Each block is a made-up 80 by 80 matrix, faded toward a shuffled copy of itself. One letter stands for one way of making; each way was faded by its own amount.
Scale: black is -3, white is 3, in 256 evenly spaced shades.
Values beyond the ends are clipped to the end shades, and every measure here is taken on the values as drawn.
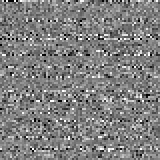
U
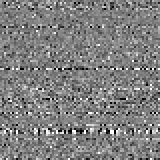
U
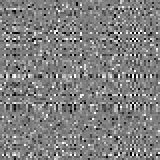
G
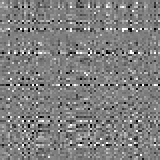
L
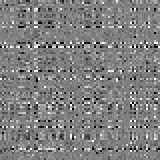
L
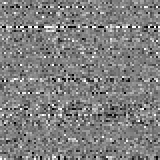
U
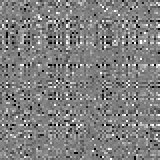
G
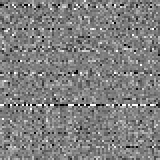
U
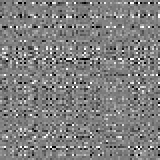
L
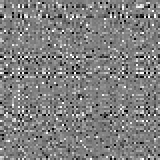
G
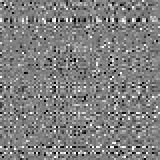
G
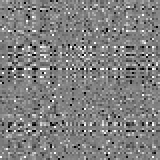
G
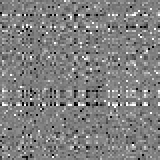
G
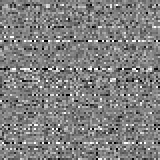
U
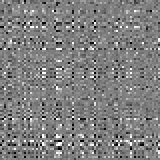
L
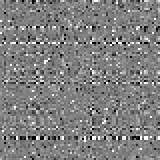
G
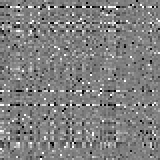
G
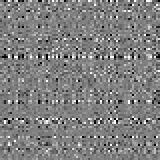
L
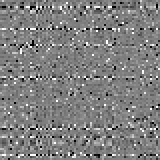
G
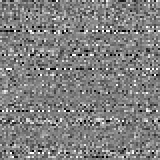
U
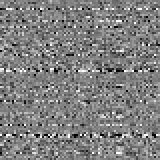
U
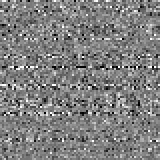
U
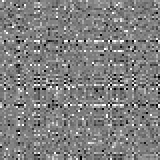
G
